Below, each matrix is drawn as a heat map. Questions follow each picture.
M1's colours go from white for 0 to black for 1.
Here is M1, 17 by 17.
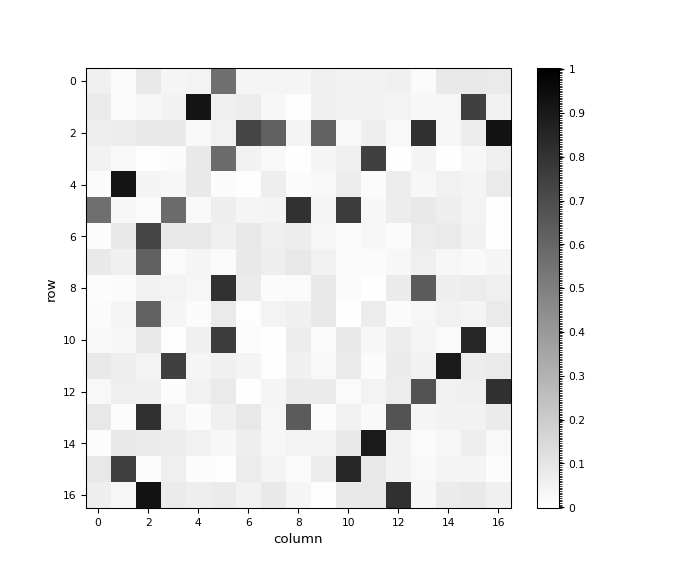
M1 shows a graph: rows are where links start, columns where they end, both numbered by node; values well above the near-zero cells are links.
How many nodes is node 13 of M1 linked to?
3
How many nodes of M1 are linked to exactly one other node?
6
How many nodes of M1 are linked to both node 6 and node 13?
1
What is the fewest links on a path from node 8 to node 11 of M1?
3
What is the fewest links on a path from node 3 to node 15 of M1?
3
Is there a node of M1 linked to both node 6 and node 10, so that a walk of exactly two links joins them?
no
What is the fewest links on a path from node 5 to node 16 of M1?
4
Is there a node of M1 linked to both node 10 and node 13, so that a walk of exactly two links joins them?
no
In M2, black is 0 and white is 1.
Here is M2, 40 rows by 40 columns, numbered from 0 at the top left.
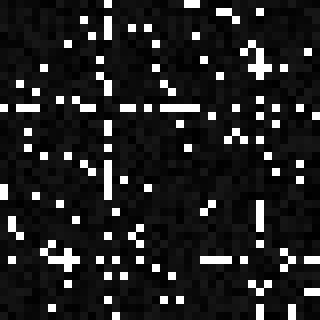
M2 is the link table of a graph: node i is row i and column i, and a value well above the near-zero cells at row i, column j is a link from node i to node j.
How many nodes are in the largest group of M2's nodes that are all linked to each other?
3
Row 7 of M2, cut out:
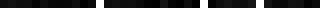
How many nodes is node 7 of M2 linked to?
3
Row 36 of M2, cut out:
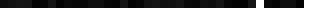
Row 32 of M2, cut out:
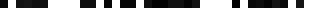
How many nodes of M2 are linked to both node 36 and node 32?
2
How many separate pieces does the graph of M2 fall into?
2
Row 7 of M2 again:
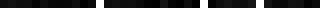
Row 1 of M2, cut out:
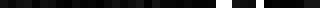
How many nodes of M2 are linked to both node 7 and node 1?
1
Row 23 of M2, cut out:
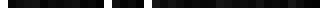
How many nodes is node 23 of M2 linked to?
3
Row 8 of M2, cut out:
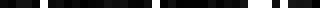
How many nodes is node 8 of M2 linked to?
6
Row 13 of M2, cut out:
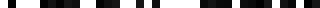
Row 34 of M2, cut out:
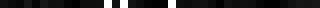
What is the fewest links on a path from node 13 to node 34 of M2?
1
